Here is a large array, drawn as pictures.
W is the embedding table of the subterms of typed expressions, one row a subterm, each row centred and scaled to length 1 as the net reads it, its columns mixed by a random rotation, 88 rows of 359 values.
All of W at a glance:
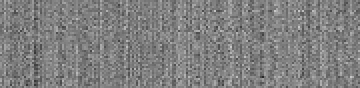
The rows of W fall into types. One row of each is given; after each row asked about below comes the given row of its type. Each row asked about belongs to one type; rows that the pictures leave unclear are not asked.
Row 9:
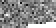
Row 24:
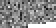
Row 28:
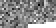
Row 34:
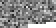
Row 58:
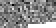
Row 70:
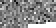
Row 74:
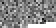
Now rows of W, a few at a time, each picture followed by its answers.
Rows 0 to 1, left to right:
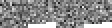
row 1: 34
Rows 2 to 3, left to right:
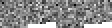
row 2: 74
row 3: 70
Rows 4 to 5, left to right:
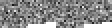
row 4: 74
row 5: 34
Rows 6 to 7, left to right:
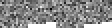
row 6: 34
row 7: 58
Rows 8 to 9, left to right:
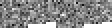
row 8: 70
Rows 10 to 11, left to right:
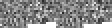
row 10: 74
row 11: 74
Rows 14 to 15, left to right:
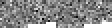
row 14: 74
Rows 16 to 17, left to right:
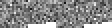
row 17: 58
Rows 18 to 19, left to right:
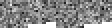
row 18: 74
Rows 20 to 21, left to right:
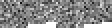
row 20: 9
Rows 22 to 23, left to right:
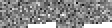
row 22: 58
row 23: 9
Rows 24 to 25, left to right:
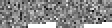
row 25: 74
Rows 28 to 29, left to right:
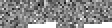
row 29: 58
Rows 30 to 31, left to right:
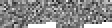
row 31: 70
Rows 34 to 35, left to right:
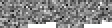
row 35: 24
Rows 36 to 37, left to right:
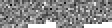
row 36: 24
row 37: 58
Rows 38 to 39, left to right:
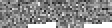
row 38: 58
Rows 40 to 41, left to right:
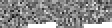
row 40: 34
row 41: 74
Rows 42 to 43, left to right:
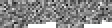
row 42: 70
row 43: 24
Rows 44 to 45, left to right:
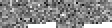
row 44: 58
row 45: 9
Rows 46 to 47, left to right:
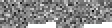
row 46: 9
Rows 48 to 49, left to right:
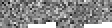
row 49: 9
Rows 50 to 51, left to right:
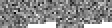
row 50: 28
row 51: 70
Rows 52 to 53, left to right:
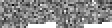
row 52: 9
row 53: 74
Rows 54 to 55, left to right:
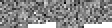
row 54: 28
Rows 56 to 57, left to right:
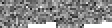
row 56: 34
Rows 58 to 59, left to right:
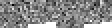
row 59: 28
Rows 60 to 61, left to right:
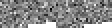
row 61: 58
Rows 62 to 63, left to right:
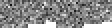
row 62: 24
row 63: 9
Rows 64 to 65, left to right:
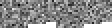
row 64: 70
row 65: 70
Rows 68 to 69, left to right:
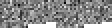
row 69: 58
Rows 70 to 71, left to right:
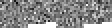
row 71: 74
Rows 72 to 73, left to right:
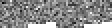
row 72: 70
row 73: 28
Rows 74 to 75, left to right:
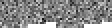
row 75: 70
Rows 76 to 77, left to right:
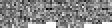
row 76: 24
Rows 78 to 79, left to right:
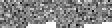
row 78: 9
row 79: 70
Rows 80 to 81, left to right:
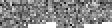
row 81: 58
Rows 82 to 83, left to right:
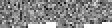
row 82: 24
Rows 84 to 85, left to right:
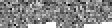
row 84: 58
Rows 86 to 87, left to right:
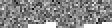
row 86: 70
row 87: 74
